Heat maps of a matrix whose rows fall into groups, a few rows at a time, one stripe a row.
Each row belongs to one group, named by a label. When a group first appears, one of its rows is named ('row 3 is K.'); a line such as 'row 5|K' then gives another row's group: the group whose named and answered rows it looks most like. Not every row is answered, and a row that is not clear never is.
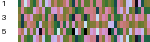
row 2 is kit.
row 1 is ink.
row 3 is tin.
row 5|tin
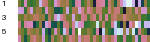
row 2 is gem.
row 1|ink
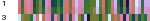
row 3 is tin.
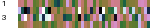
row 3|ink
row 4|gem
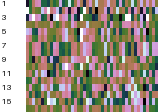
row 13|kit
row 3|ink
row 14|ink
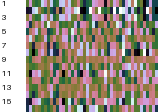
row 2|gem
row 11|tin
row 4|tin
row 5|ink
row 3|kit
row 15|tin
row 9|tin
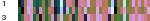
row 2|tin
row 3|tin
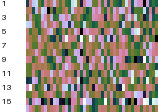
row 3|kit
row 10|gem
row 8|gem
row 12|gem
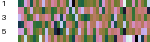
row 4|tin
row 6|ink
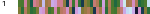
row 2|ink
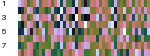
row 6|kit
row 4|tin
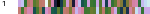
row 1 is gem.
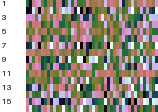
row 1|tin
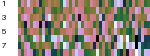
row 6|kit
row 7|ink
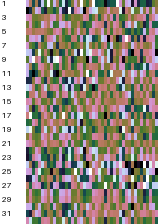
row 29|kit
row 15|gem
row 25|gem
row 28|kit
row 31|tin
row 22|tin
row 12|tin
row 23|tin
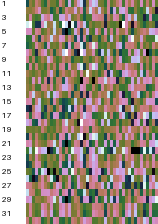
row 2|gem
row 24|tin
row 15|gem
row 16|tin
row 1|tin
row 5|gem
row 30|kit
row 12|tin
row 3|kit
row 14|ink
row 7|tin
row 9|ink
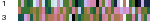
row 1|kit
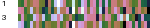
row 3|kit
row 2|gem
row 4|gem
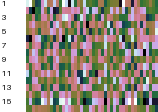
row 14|kit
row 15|kit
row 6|tin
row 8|ink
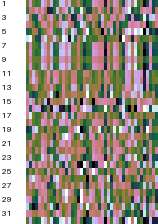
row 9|kit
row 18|kit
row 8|kit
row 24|tin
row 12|ink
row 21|kit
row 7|kit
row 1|kit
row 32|kit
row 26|ink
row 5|ink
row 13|ink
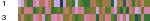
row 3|kit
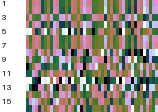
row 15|ink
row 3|kit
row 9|kit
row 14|kit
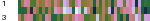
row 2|ink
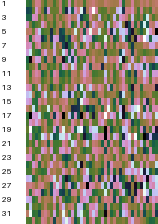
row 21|ink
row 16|ink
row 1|tin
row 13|gem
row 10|ink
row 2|tin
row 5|gem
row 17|tin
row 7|gem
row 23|gem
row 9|tin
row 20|kit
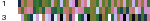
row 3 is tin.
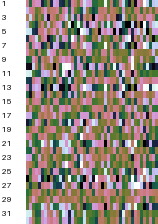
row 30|kit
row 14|tin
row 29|ink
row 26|tin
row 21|kit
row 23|gem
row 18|tin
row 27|ink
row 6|ink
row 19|ink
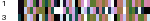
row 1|tin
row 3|tin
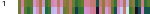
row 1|kit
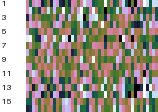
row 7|kit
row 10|gem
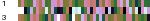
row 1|kit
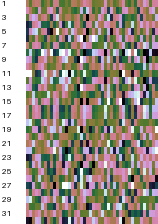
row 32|tin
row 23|tin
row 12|kit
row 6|tin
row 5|ink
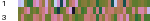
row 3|kit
